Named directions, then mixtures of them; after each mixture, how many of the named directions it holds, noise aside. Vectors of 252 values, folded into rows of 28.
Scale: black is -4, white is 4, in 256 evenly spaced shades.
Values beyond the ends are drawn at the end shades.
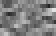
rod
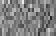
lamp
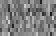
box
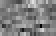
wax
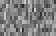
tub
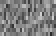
two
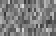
two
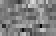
one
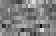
one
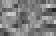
one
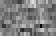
one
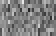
two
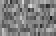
three
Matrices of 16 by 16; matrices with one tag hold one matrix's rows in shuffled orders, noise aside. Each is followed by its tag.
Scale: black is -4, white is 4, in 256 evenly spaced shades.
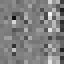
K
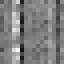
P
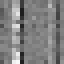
P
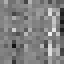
K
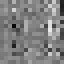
K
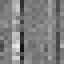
P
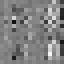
K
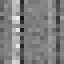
P
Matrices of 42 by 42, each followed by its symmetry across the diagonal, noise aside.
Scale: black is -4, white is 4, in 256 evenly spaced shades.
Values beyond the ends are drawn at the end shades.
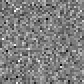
neither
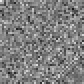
symmetric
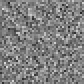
antisymmetric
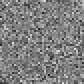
antisymmetric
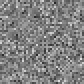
symmetric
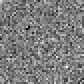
symmetric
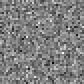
antisymmetric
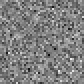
symmetric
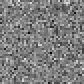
neither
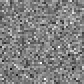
neither
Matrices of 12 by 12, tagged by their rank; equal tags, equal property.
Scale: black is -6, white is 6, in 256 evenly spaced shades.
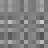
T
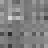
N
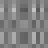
T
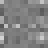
N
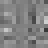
N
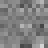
N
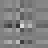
T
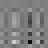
T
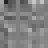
N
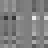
T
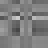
T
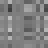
T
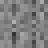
N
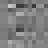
N
